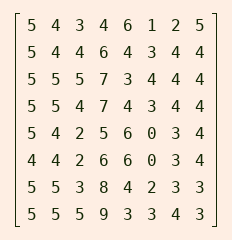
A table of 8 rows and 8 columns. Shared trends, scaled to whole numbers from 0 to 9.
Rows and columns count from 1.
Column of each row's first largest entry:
5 4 4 4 5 4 4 4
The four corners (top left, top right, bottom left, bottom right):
5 5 5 3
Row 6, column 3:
2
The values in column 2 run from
4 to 5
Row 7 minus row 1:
0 1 0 4 -2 1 1 -2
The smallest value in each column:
4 4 2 4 3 0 2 3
